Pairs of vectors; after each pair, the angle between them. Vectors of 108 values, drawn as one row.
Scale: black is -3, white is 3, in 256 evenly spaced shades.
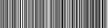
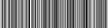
orthogonal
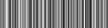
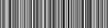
nearly parallel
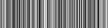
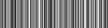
partly opposed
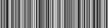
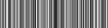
nearly opposite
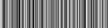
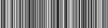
partly aligned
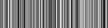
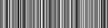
nearly parallel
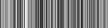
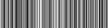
partly opposed
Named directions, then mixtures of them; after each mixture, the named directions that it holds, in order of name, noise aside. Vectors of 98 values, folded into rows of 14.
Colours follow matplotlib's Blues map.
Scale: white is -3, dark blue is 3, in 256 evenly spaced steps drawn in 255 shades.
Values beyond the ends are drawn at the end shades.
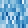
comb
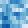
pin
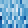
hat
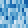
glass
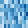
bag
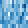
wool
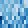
glass, hat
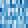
glass, hat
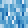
comb, wool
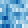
pin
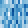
bag, hat, wool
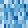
bag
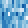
pin, wool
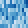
glass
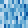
bag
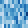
bag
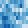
pin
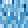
bag, wool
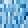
bag, hat, wool
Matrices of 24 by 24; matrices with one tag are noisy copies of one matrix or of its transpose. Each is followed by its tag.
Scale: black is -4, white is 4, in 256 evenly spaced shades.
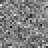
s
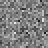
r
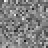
s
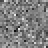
s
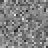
s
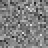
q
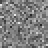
s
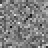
s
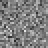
q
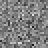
r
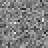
r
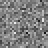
r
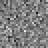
q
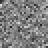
s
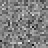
r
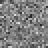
s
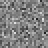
r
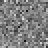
s
